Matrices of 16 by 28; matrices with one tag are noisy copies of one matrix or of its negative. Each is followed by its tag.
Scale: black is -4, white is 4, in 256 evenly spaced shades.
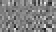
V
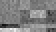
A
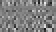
V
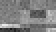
A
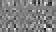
V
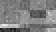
A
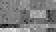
A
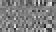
V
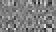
V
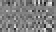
V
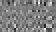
V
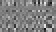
V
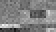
A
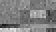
A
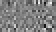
V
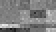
A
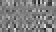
V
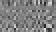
V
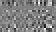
V
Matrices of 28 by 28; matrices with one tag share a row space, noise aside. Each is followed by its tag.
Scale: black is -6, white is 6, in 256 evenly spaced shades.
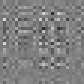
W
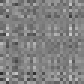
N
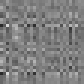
N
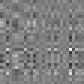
N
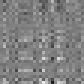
W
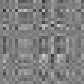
W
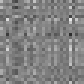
N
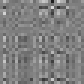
W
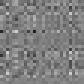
N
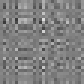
W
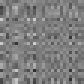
N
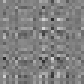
W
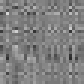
N
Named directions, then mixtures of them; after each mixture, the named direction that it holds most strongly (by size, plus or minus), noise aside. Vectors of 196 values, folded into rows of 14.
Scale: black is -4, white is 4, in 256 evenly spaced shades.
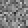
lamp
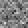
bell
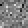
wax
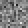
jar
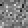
wax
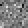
wax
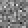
jar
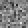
jar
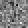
jar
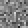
lamp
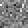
wax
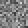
lamp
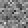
bell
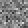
bell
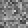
bell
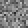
lamp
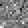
wax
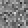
lamp
